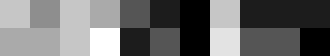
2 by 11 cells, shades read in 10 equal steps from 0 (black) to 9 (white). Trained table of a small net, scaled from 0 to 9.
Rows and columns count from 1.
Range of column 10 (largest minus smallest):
2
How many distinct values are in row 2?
7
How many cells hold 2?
0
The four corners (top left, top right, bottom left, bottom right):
7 1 6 0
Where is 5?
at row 1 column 2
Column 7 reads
0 0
